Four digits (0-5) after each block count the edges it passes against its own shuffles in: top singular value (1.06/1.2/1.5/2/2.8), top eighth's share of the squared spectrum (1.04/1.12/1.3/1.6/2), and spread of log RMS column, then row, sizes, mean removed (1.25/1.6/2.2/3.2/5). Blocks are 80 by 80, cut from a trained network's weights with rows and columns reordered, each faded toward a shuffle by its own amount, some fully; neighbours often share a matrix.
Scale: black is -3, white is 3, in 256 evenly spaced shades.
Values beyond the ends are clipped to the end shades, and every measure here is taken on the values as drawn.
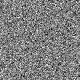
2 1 0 0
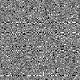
4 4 1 3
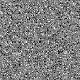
3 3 1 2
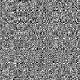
4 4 2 3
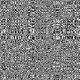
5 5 3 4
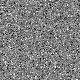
1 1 0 0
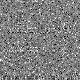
3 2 0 1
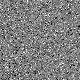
0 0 0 0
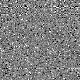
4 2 0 2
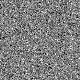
1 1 0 0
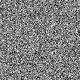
3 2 0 0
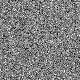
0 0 0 0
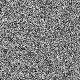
1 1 0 0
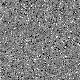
2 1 0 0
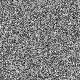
1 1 0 0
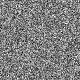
1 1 0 0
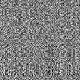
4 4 1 2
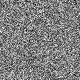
0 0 0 0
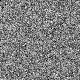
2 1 0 0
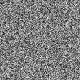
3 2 0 0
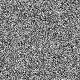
0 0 0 0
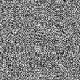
4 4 1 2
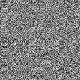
4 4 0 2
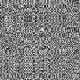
4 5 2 2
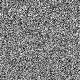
2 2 0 0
